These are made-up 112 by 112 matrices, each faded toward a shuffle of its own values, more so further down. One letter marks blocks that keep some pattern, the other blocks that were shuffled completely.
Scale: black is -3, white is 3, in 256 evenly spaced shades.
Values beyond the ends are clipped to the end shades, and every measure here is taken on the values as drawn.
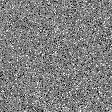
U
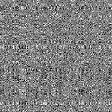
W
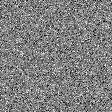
U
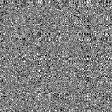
W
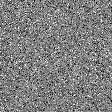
U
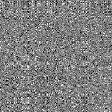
W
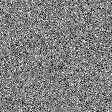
U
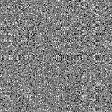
W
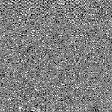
W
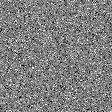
U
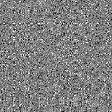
W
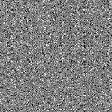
W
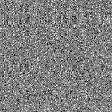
W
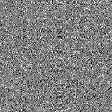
W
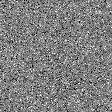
U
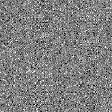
W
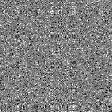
W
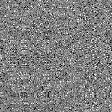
W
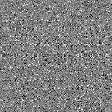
W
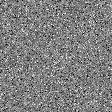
U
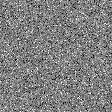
U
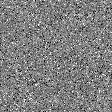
U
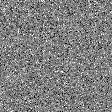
U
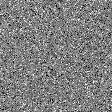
U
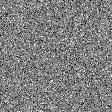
U
